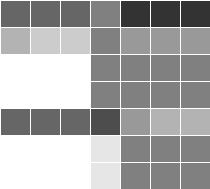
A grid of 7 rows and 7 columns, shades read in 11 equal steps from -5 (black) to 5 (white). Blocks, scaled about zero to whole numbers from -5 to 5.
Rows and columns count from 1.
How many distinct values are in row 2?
4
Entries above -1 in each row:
1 7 7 7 3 7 7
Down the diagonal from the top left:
-1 3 5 0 1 0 0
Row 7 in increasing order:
0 0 0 4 5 5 5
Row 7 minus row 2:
3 2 2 4 -1 -1 -1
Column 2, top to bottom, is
-1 3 5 5 -1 5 5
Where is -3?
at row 1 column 5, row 1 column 6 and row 1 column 7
